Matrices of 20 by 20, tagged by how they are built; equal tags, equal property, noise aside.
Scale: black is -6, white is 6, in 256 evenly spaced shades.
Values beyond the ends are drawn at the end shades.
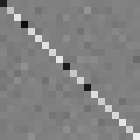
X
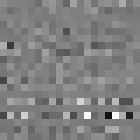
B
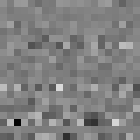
B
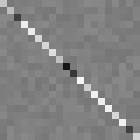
X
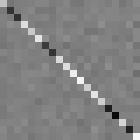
X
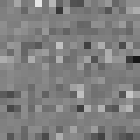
B
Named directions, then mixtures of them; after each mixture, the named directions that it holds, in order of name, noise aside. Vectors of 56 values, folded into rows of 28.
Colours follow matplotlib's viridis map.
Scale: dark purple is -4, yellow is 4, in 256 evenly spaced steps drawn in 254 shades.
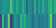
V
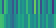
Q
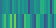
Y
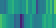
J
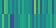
Q, V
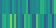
Y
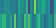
Q, Y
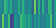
Q, V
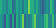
Y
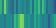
J, Q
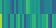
Q, V, Y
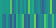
Y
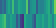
J, Y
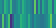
Q, V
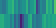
J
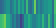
J, Q, Y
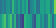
J, Y
